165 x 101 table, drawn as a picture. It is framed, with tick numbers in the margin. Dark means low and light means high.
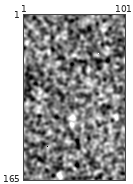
Grain: blotchy. Histogram: bell-shaped. Seam: none. Slope: none. Lone odd cells: 2, 1 higher and 1 lower than their neighbours. Stripes: none.
